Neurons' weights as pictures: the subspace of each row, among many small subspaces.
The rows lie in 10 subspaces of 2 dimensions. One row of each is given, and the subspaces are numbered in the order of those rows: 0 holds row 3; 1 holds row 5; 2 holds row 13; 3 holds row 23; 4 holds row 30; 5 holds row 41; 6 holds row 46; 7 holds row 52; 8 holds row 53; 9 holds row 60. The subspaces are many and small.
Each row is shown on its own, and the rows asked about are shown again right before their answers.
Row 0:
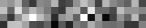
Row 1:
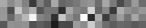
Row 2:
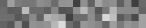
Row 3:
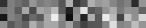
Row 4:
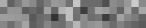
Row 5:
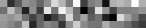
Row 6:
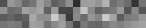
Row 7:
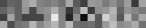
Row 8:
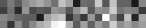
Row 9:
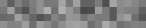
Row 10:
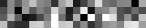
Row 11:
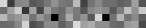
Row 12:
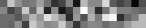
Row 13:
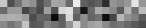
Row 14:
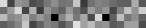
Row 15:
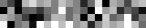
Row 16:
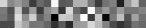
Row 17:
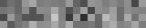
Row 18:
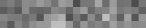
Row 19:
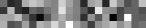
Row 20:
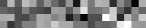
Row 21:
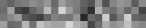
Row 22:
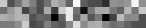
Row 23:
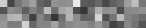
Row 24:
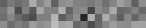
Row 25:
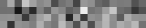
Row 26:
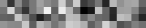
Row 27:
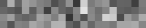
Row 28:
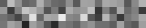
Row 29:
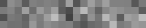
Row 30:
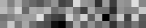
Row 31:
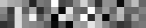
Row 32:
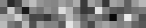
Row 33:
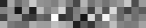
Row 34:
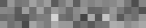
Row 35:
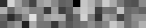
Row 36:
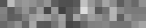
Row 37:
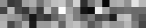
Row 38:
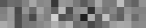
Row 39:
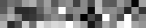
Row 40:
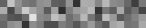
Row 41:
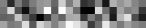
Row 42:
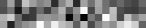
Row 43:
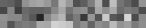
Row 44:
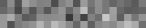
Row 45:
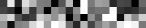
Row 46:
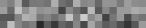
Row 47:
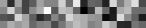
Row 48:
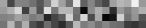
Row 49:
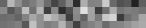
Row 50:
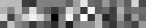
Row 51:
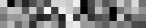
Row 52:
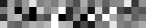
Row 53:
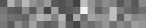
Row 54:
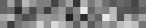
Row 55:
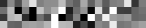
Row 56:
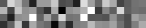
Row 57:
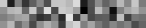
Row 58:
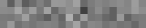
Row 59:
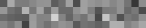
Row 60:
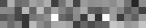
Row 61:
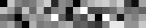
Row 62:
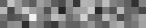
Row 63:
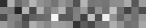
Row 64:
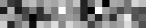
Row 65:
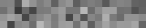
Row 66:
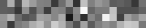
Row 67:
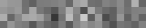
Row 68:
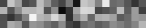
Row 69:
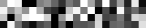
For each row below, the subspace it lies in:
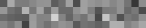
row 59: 9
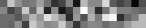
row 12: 1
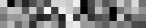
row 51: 8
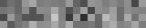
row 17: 0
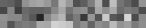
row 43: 4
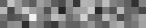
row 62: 9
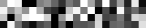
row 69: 0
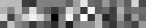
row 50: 0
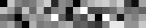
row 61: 3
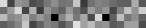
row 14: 7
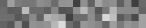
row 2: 4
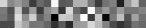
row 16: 3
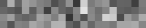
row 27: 6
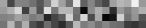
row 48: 1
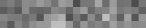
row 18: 4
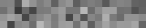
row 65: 8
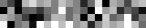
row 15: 1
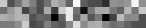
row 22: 2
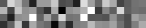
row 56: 3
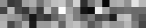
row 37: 1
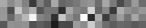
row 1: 9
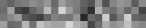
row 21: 5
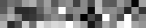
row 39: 5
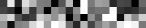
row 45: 6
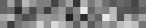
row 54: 6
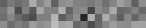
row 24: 9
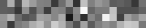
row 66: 6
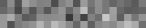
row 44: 6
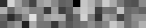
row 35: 3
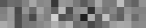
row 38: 3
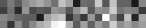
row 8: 4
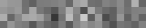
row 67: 0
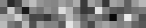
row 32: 4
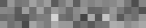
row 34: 9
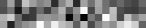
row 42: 6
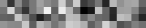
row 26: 5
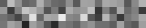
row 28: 7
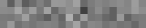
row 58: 8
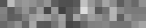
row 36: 8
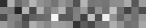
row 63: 7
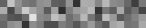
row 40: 9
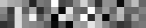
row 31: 3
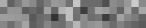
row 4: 2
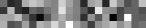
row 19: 4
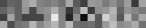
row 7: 0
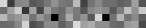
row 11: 7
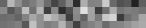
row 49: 1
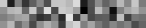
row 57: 8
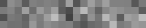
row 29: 0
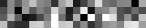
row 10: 2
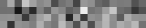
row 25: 8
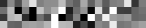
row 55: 7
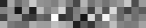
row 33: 7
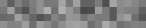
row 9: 5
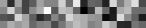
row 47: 5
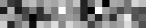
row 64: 1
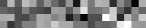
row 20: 5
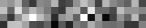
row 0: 2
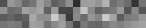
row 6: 2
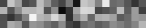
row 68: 2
